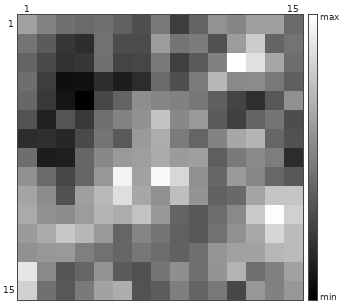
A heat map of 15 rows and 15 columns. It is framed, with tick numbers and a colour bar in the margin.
Neither half mirrors the other. The ninth with the lowest average is the top left. Values change most from cell to cell in the top right.
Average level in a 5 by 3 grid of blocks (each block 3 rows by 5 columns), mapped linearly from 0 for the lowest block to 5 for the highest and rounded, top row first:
2 2 4 / 0 3 2 / 1 5 3 / 5 4 5 / 4 2 4
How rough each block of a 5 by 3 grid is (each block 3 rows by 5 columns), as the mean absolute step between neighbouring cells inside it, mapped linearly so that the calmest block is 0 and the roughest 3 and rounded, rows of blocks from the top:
013
112
121
011
101
